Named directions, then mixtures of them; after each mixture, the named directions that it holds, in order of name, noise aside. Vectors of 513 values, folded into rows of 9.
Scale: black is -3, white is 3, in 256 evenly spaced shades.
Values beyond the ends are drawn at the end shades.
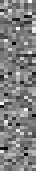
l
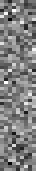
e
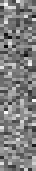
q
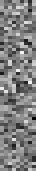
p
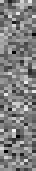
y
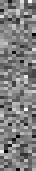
e, l, y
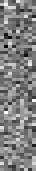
q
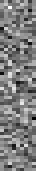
p, q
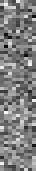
q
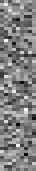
l, p, q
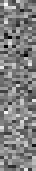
q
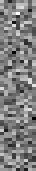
p, y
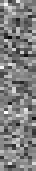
l, p, q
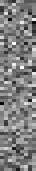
e, l, q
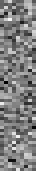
e, p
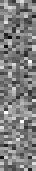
q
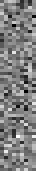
y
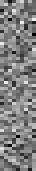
e, q, y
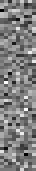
e, l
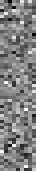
e, l, y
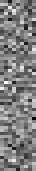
e, p, q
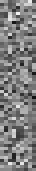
e, y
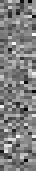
l, y
